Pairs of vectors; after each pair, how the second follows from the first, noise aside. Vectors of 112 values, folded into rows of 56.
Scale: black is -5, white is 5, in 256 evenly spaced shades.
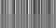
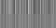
shrunk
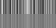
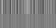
shrunk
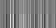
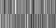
shuffled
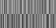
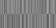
shrunk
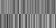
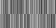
shuffled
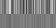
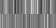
shuffled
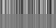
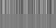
shrunk
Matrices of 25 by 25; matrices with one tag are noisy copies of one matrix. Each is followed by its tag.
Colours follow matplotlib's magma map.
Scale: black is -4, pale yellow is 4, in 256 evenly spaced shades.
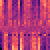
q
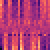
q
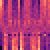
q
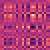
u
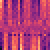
q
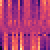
q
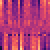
q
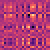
u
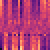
q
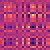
u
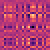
u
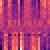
q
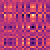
u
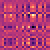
u
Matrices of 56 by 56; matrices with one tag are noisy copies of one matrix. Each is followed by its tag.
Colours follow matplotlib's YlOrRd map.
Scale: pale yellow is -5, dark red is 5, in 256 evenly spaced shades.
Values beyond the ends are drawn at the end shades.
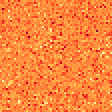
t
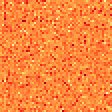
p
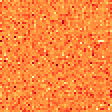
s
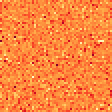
s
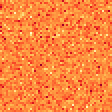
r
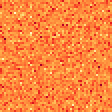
r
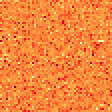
s
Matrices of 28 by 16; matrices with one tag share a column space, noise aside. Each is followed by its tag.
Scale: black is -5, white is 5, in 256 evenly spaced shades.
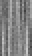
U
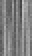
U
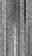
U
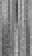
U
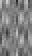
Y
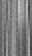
U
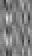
Y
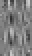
Y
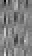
Y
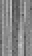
U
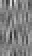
Y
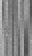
U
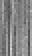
U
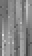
U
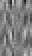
Y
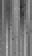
U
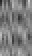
Y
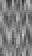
Y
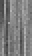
U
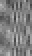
Y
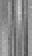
U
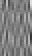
Y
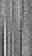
U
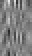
Y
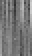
U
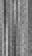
U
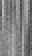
U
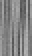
U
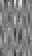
Y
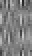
Y
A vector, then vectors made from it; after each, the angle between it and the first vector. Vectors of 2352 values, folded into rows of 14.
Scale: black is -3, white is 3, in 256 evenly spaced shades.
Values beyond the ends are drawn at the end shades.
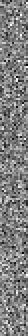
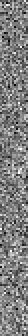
partly aligned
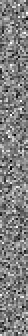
orthogonal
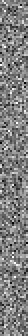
orthogonal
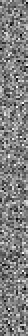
nearly opposite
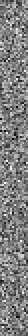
partly aligned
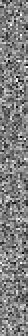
nearly parallel
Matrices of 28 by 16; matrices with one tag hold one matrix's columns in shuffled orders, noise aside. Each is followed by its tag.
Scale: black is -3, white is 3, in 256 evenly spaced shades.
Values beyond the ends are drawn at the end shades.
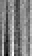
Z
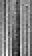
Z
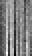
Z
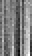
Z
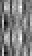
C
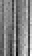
Z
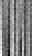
Z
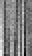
Z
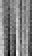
Z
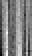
Z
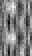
C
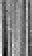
Z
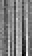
Z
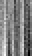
Z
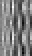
C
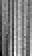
Z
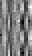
C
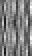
C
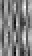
C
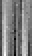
Z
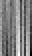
Z
